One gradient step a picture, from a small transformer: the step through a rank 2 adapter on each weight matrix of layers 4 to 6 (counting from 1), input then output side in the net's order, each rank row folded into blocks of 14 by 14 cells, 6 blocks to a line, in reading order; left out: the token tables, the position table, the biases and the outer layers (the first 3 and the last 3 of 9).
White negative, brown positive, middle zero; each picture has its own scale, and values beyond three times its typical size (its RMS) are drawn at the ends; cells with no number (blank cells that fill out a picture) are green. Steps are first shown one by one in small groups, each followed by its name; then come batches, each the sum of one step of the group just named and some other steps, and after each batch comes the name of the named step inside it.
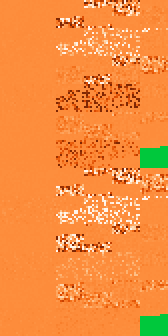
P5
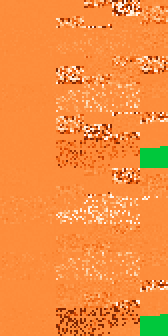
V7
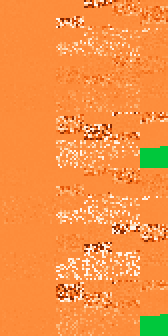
V7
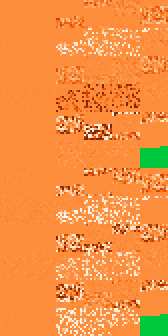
P5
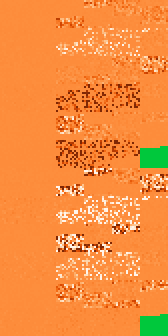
P5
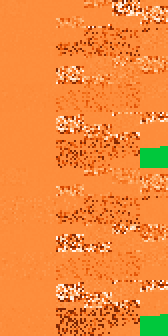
V7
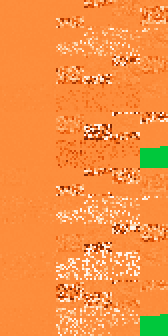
V7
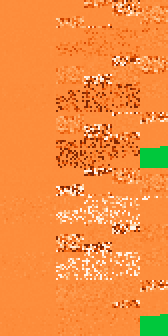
V7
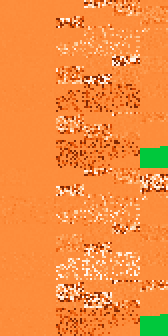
P5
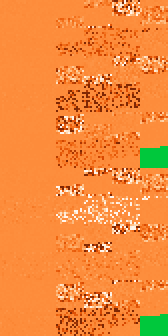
P5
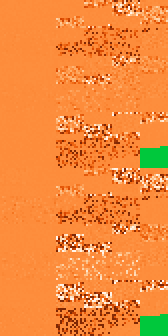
V7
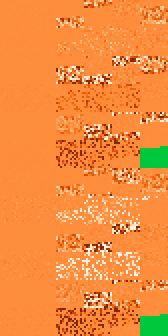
V7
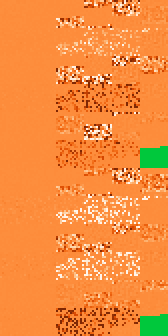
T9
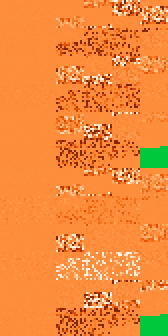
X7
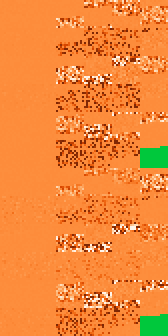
X7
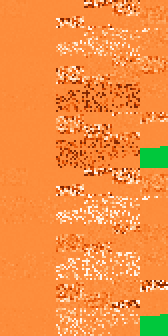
T9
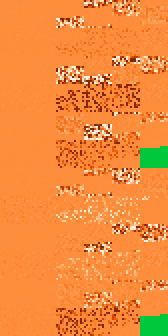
T9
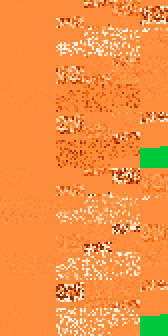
T9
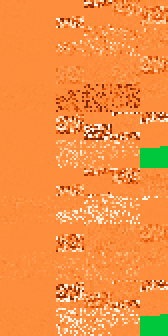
T9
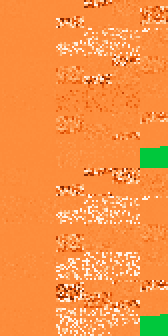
T9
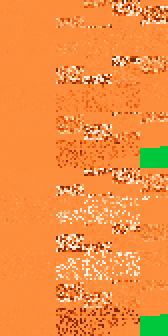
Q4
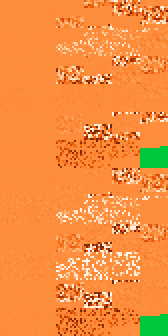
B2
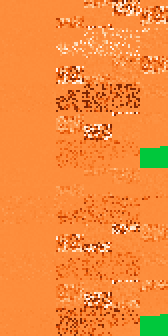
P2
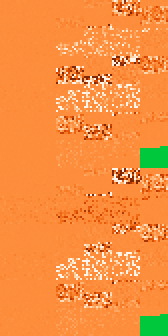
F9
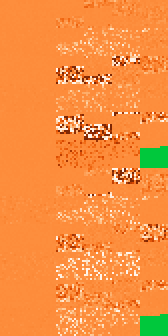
F9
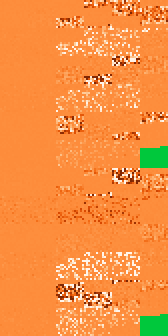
F9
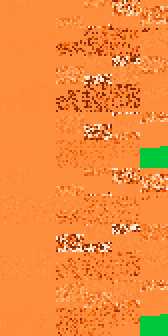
P2
